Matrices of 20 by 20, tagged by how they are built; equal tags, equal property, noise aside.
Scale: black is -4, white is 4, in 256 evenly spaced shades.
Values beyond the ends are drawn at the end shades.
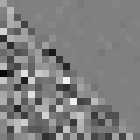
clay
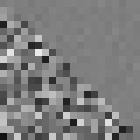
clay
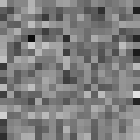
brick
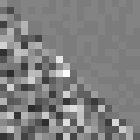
clay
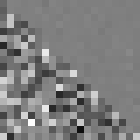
clay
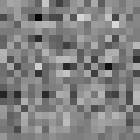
brick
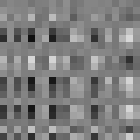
brick
